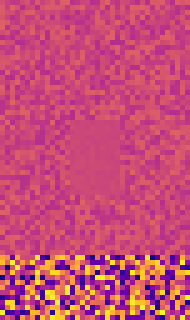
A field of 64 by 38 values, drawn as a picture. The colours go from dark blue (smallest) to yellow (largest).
Mirror symmetry: none. Odd patch: calmer, in the centre. Slope: none. Seam: horizontal, 80% of the way down, the top part calmer. Histogram: heavy tails on both sides.
